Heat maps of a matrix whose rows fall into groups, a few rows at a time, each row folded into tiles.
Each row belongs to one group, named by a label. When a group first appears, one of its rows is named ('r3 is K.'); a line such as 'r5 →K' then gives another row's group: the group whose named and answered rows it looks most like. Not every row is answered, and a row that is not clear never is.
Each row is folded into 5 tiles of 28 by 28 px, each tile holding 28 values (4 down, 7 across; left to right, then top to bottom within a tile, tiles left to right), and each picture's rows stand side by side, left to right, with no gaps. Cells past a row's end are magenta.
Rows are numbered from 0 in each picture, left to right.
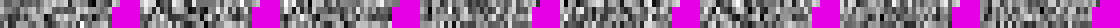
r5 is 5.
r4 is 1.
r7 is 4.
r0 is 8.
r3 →4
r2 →5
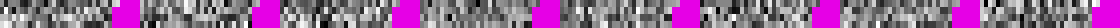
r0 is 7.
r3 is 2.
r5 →2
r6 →7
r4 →8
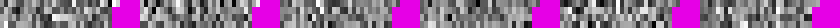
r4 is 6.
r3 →2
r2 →2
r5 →8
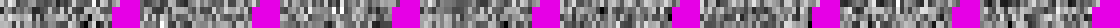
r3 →7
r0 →7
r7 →8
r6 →6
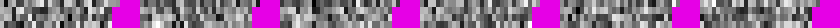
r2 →2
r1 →2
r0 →1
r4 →6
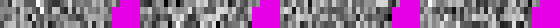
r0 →2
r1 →8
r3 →7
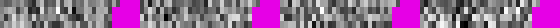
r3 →7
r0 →2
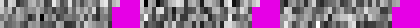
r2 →7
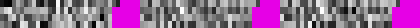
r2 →4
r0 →6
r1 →4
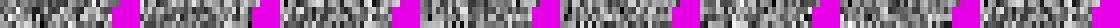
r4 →4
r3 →4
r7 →1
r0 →7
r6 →4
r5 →8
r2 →1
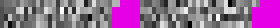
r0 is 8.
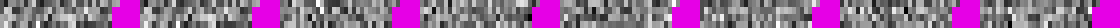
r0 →7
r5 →6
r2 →2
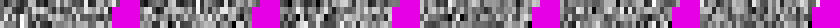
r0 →6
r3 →1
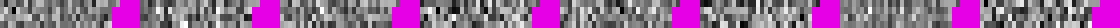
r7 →1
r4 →2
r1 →8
